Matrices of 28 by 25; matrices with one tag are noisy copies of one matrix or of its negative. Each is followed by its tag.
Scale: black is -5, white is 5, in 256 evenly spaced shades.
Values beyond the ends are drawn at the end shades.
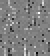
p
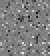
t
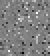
t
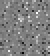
t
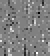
p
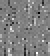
p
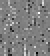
p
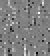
p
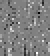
p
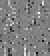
p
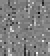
p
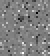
t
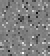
t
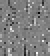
p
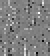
p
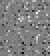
t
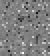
t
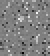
t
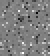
t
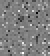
t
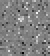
t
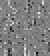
p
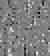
p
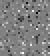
t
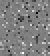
t
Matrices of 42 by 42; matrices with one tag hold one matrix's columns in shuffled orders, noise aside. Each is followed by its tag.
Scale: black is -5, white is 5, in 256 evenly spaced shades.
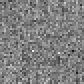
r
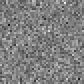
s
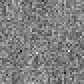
r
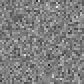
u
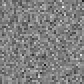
u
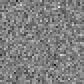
u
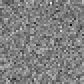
s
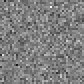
u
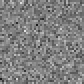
s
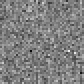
r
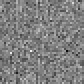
r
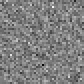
u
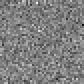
s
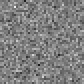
u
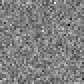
s
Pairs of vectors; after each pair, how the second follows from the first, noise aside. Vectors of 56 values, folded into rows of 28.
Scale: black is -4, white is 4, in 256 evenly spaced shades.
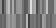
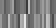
reversed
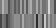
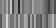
reversed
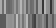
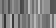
reversed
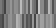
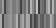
sign-scrambled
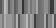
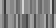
sign-scrambled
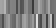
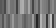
sign-scrambled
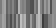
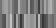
sign-scrambled
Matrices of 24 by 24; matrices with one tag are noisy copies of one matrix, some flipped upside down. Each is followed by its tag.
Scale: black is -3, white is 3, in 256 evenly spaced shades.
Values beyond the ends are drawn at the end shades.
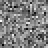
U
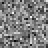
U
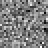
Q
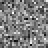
U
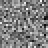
Q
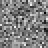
Q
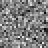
Q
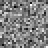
U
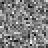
U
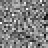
Q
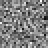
Q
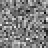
Q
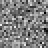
Q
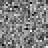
U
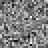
U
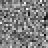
Q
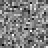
U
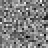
Q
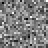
U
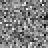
Q
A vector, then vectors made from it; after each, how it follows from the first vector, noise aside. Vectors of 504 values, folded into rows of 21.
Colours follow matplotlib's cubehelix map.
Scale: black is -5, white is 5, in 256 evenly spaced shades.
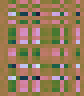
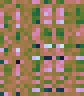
wrapped around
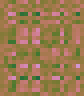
shrunk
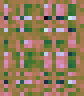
reversed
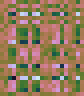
negated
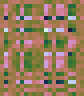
reversed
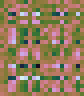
negated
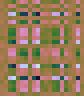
copied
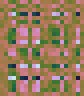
copied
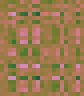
shrunk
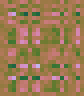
shrunk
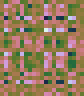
reversed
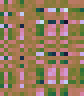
wrapped around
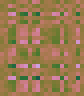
shrunk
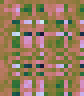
wrapped around
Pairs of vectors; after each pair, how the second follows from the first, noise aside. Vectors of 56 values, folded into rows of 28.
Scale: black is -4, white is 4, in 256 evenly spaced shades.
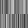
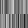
copied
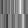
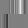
partly zeroed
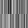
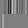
partly zeroed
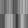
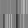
partly zeroed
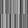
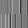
partly zeroed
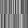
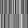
copied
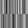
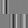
partly zeroed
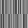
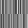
copied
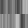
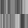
copied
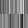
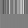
partly zeroed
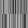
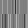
partly zeroed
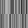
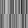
copied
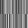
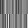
copied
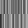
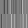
partly zeroed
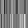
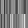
copied
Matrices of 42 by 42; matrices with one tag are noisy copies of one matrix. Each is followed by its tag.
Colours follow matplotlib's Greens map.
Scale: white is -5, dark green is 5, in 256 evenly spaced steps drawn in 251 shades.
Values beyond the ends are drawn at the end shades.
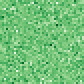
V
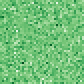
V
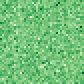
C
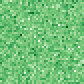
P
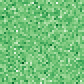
V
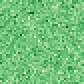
P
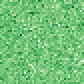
P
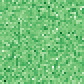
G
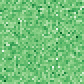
G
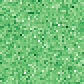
P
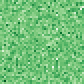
G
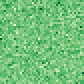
C
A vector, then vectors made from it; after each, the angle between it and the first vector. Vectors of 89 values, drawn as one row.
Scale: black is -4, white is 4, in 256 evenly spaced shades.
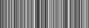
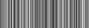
partly aligned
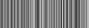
partly aligned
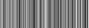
partly opposed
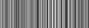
partly aligned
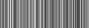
partly aligned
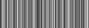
partly aligned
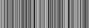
nearly opposite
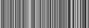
partly opposed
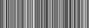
partly aligned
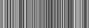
partly opposed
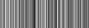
partly opposed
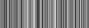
partly aligned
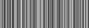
partly opposed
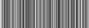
partly opposed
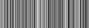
nearly opposite
